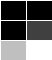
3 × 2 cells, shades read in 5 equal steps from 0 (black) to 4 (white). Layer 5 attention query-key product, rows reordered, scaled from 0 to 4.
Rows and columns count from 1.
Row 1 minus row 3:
-3 -4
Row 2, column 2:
1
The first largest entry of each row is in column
1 2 2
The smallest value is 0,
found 3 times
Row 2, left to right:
0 1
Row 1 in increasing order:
0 0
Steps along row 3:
up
